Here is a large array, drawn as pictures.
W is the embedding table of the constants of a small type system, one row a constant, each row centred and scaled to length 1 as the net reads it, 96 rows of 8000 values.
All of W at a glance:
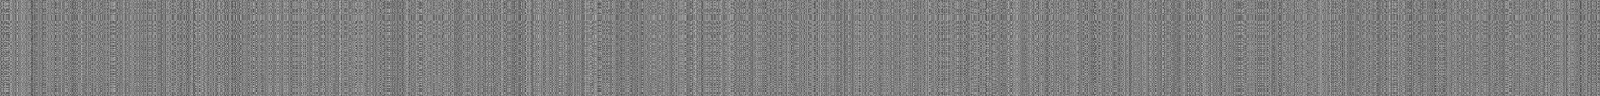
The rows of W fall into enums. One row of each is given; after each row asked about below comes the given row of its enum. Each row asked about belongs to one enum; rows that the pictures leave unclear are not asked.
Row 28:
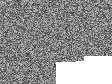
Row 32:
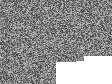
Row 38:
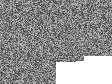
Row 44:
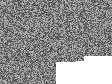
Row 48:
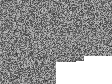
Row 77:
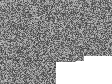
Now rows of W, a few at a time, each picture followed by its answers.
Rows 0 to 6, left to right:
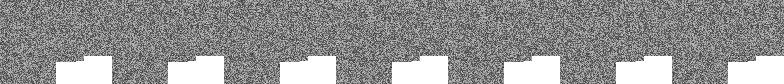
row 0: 32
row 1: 38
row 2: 28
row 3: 77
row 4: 77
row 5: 44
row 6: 38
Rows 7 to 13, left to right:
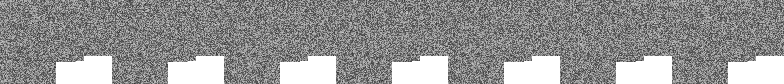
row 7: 77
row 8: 28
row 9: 32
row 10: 48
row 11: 32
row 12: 38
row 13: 77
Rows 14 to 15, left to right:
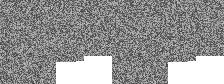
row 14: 32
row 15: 44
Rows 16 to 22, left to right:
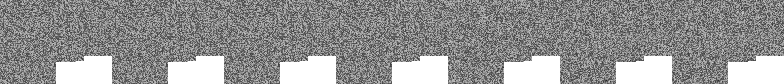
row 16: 44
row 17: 44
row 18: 44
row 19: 44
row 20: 77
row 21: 48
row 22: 48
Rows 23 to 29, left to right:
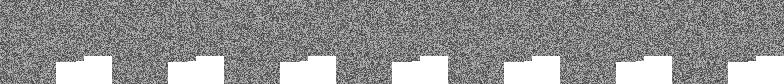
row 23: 32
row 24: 44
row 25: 77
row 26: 48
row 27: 32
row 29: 48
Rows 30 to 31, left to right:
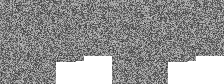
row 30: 38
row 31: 77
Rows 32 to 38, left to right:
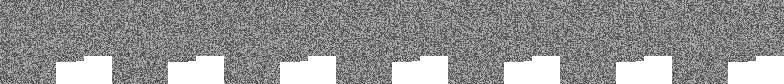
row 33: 48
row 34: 32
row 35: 44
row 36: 44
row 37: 44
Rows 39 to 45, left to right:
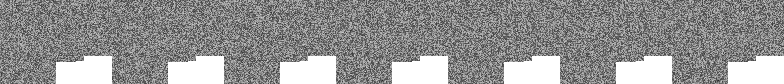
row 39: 38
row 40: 32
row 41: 77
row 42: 48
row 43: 44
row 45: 48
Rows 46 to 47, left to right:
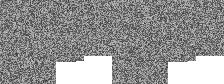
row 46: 48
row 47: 77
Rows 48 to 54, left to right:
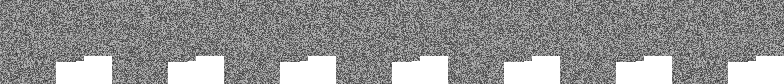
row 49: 77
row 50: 38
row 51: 44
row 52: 32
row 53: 38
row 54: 48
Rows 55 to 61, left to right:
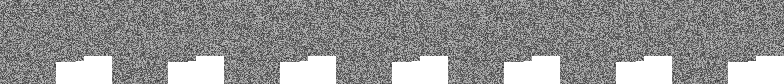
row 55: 28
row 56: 48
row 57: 77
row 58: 44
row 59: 77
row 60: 44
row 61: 48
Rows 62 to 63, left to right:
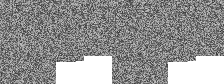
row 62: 38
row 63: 28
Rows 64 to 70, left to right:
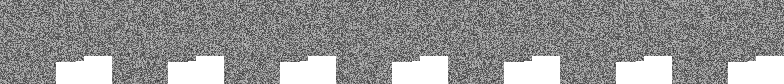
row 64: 44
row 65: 48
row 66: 38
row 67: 32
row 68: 48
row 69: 44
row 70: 77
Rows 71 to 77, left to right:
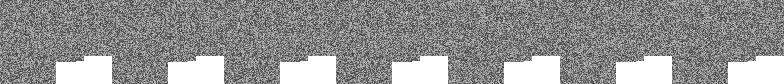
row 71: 48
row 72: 44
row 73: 48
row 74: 48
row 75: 77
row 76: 32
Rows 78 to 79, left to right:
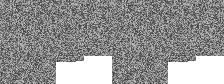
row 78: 38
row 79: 38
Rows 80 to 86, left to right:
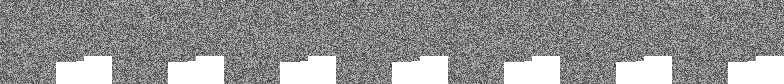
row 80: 32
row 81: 77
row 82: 48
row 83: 28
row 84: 32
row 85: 28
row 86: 77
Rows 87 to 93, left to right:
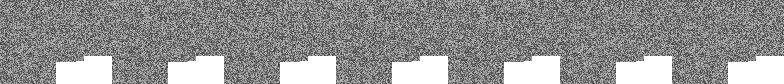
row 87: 32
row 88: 77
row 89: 44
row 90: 77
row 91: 77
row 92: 32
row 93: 32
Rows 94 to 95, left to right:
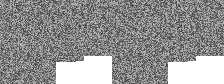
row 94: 38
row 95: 44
